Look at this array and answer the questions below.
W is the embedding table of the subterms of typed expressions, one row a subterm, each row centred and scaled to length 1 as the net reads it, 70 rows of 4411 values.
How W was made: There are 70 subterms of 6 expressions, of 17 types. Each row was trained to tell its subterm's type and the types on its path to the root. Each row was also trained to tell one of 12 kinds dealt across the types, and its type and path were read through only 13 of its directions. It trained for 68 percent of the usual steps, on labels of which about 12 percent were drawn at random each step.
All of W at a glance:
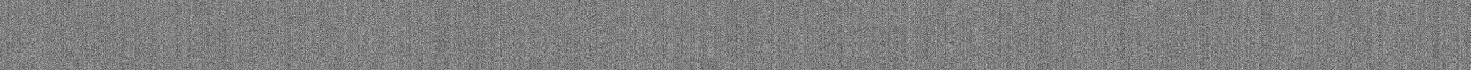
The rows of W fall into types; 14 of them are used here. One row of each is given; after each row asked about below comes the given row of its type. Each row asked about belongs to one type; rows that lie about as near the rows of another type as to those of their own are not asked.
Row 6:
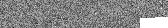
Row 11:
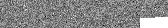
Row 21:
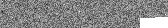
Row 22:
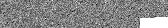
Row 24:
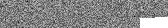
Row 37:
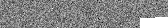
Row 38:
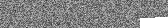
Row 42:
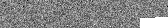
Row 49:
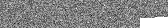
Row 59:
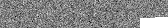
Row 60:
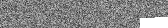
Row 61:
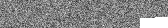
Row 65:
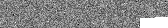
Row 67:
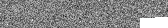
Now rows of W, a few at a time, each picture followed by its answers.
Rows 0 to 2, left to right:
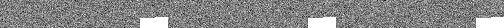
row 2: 24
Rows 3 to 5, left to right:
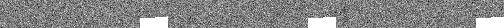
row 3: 6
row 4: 24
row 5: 11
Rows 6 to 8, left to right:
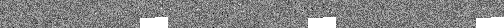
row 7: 42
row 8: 38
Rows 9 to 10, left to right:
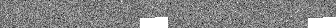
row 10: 38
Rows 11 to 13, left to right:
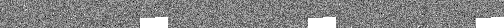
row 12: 49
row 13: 21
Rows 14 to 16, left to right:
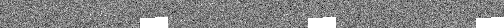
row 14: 6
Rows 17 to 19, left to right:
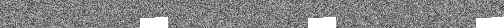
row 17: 49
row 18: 65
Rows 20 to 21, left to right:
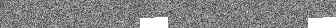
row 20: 60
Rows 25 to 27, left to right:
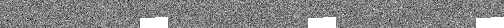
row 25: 6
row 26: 38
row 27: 24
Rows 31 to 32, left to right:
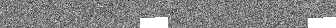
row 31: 59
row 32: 21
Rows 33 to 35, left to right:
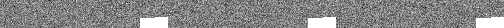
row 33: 24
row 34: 60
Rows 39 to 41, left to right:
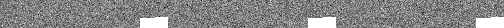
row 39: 60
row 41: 37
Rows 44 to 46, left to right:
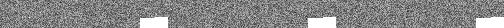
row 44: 37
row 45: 21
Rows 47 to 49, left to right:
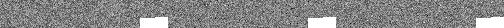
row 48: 6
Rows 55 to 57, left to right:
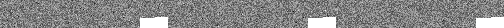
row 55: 6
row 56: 60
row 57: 37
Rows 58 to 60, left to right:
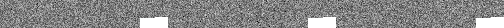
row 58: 37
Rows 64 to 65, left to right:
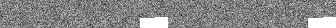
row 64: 37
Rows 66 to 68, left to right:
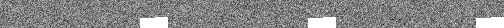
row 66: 21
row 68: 59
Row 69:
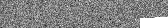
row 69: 60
